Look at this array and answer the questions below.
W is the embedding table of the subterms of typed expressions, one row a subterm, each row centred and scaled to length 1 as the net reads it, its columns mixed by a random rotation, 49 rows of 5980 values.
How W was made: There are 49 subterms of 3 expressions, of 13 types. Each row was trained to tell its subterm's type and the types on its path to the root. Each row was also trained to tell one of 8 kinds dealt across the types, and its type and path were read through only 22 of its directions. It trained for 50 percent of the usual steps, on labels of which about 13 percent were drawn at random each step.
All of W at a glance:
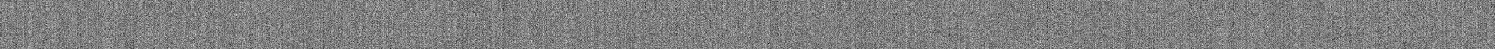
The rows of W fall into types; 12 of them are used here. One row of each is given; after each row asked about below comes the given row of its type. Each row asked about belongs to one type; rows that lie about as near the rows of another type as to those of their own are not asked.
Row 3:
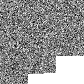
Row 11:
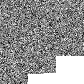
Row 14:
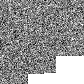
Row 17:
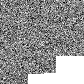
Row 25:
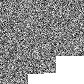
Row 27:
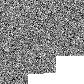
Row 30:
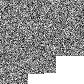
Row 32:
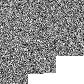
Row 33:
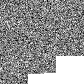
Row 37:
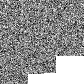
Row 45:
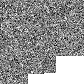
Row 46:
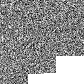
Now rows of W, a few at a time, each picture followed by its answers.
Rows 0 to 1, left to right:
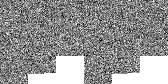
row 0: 14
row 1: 33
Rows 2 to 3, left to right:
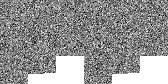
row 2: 32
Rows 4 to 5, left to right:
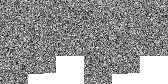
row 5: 30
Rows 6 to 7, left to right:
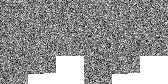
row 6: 32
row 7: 32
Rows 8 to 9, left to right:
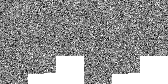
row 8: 27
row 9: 30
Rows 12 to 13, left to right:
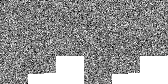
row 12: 46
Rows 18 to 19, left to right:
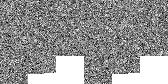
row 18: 11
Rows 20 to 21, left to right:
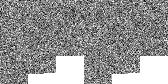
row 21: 46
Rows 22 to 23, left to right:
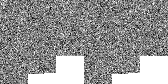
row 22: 17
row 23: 11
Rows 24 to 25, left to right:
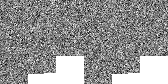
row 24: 30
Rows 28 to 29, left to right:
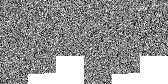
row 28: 33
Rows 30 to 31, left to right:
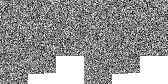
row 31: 46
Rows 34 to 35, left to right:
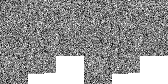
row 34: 33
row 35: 33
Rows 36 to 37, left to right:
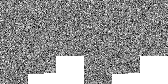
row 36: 25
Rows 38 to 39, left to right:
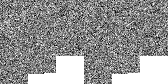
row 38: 45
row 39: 11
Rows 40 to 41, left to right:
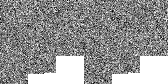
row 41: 17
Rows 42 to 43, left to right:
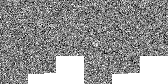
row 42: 45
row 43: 3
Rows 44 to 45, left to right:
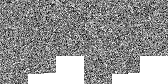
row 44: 46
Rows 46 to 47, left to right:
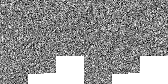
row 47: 14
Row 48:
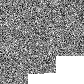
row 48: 45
